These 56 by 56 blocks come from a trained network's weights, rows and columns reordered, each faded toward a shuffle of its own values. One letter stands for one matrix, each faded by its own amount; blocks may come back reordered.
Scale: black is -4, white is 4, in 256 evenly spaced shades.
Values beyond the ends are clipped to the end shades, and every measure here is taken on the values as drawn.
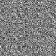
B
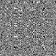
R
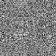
B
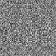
B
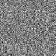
B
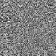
B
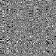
R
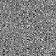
R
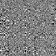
R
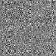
R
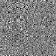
R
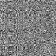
B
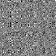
R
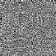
R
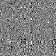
R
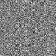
B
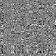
R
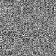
B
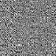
R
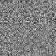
B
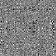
R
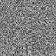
B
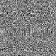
B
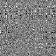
R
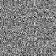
B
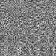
B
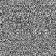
B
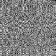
B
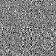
R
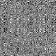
R
